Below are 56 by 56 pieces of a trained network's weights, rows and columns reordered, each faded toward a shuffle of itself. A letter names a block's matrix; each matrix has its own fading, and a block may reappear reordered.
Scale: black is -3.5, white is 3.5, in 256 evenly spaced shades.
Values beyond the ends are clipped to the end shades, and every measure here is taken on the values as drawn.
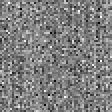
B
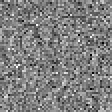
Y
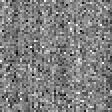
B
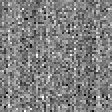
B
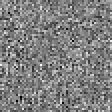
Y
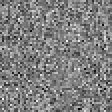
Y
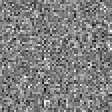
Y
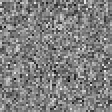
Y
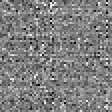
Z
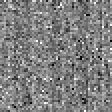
B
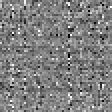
Z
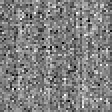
B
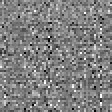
Z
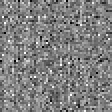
B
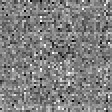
Z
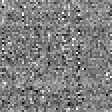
Z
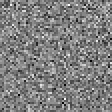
Y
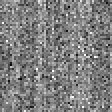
B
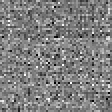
Z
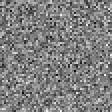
Y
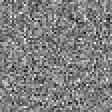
Y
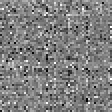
Z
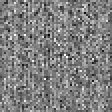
B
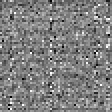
Z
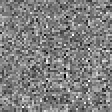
Y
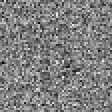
Y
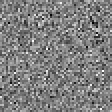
Y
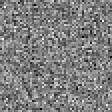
Y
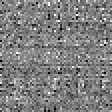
Z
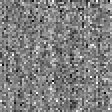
B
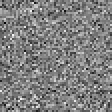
Y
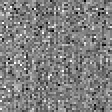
B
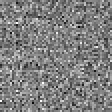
Y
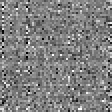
Z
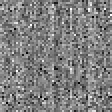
B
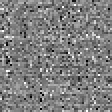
Z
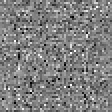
Z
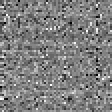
Z
